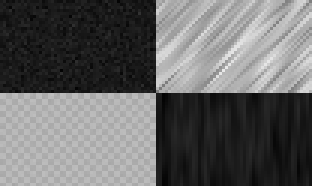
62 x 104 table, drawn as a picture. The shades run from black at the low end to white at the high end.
It is made of 2 by 2 panels. Panel 1,1: very low, fine-grained, faint in contrast. Panel 1,2: high, slanting up to the right. Panel 2,1: high, checkered, faint in contrast. Panel 2,2: very low, streaked downward, faint in contrast.
